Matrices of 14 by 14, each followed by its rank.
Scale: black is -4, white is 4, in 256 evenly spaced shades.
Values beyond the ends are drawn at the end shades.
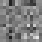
three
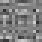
two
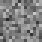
full rank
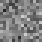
full rank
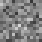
full rank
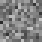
full rank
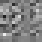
three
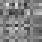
two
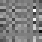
two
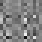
two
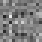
three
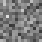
full rank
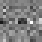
three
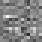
three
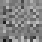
three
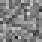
full rank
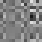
two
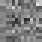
three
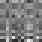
two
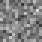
full rank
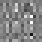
three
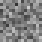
full rank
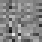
three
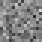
full rank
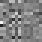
three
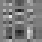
two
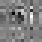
two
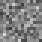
full rank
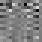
two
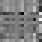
two
